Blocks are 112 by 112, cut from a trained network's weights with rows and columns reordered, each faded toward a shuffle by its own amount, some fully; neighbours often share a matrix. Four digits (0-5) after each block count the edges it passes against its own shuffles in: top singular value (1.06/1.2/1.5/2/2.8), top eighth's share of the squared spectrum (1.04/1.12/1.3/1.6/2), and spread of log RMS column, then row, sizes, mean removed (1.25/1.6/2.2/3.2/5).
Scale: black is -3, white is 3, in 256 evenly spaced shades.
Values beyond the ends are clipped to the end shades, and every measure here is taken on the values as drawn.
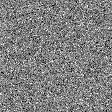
0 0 0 0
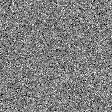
0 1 0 0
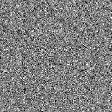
3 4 2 2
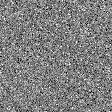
0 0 0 0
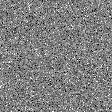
0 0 0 0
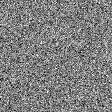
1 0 0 0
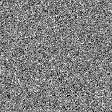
2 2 0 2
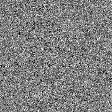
2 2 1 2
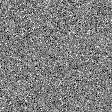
0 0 0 0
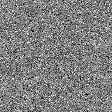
0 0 0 0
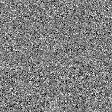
2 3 0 2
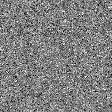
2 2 0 1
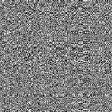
4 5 3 3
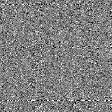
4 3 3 2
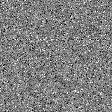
1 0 0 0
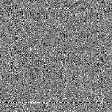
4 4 3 2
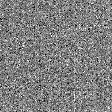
2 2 0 1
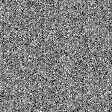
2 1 0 1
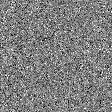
0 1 0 0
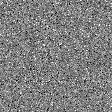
1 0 0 0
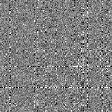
4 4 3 2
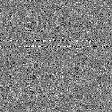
3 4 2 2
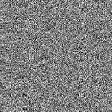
3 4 2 2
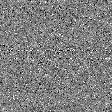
2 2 1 1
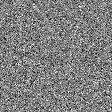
1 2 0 0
